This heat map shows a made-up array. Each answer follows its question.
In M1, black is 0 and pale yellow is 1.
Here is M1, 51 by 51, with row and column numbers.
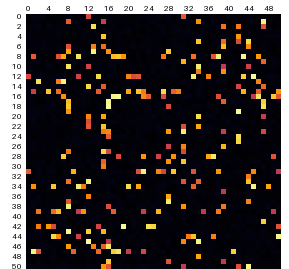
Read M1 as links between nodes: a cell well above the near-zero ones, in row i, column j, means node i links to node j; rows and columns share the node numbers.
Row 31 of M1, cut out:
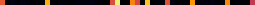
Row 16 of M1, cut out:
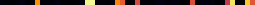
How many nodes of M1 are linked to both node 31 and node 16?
5
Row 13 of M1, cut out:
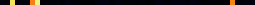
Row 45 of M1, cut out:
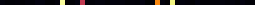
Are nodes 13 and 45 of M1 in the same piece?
yes
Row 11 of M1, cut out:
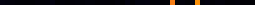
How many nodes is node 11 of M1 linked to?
2
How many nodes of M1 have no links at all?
2
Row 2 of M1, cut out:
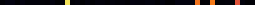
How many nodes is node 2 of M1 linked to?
4
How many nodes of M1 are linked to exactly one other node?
7
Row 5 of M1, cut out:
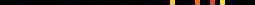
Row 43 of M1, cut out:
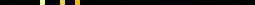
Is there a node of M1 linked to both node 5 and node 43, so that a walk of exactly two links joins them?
no
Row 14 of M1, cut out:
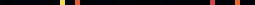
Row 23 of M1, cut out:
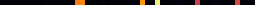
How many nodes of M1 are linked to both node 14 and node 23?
2
